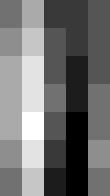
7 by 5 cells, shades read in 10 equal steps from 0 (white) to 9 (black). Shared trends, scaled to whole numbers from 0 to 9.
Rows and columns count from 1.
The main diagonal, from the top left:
5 2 6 8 5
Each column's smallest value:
3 0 5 7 4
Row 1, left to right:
5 3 7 7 6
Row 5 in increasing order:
0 3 5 6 9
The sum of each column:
27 10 45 57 37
